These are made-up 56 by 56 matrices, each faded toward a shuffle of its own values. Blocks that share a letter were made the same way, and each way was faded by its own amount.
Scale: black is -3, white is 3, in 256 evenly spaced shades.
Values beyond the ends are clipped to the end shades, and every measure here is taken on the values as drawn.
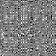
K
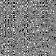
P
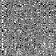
P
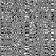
K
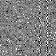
P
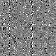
P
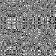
K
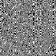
P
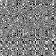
K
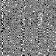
P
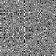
P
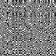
K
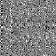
P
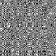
K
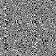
P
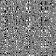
P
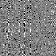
P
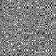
K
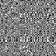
K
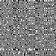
K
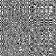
K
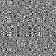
K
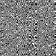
P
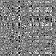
K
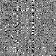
P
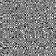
K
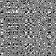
K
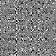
P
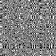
K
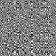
K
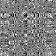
K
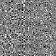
P
